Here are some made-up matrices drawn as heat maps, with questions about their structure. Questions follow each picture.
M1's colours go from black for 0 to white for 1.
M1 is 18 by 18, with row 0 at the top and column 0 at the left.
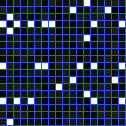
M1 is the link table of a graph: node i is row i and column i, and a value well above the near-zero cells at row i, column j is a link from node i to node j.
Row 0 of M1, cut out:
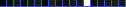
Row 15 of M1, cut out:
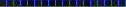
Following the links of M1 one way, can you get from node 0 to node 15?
no
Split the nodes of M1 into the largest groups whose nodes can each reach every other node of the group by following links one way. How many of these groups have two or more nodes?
0
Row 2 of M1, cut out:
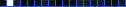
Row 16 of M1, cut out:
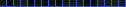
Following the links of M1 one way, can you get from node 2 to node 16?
no
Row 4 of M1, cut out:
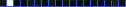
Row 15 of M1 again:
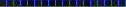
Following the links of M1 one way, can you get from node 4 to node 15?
yes
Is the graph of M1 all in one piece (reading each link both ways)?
yes
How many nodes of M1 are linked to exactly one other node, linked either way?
4
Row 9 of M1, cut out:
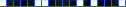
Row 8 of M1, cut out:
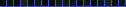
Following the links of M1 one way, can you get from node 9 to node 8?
yes
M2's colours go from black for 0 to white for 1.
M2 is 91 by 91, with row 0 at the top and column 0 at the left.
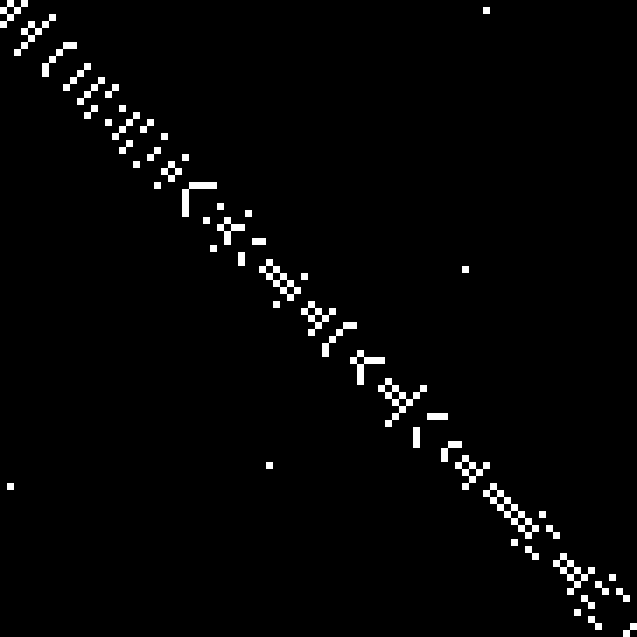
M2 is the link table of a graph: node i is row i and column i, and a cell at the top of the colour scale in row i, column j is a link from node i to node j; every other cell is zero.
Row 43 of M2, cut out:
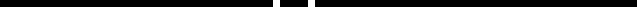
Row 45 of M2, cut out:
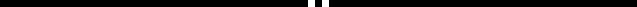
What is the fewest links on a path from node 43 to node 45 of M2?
2
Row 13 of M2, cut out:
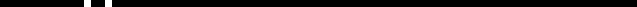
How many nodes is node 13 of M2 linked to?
2
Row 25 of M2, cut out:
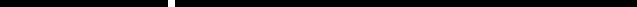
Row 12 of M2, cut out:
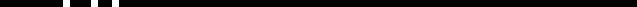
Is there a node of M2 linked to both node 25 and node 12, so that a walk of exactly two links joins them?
no
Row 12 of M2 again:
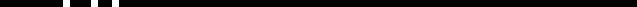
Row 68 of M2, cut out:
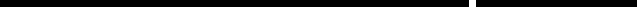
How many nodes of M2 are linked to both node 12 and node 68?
0
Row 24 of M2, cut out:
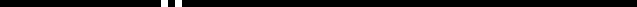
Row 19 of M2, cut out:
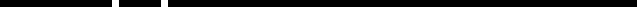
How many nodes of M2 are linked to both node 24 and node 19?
1
